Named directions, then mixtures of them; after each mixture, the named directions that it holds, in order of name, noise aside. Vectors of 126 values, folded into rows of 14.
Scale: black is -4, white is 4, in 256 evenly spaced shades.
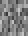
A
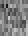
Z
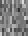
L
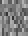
A, L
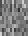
L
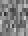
A, Z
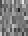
L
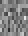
A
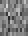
A, Z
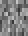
A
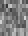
A, Z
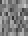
A, L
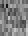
Z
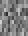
A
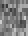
A, Z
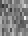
A, L, Z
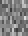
A, L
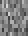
A, L, Z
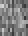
L, Z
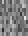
A, L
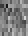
L, Z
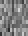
A, L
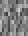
A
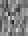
A, Z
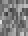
A, Z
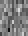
A, L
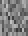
A, L, Z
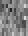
A, L, Z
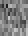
Z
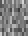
L
